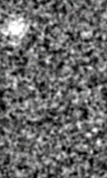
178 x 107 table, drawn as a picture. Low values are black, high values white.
There are no lone odd cells. No overall slope runs across the table. No seam splits the table. One bump rises in the top left. The field is mottled with small blotches. Neither half mirrors the other. The top left is the ninth with the highest average.
